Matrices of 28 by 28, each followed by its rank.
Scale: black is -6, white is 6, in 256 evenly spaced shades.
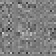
five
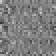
five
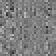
five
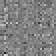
five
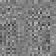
five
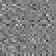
five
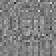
five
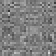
five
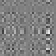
two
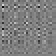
two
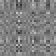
two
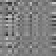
two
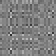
two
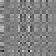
two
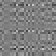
two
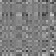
two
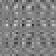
two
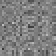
five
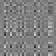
two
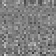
five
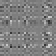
two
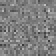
five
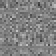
five
